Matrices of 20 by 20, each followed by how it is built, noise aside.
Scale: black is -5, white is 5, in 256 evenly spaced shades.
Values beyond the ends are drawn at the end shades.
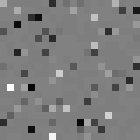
sparse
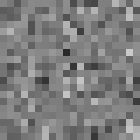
low rank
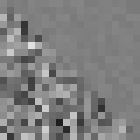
lower triangular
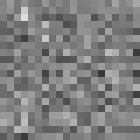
low rank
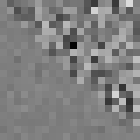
upper triangular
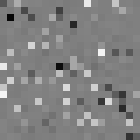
sparse
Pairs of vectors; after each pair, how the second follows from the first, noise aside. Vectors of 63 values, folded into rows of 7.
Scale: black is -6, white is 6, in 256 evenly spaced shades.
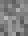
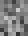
scaled up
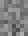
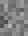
wrapped around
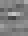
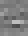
wrapped around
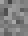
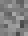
reversed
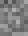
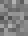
wrapped around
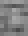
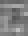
negated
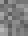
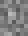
wrapped around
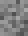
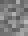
negated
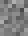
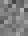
negated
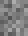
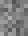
negated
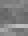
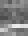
scaled up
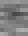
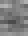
reversed
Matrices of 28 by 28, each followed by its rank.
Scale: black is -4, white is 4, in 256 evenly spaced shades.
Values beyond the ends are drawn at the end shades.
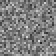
full rank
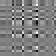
one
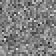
full rank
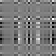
one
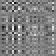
two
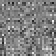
five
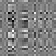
two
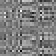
three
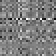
three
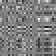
three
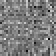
five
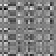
two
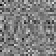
five
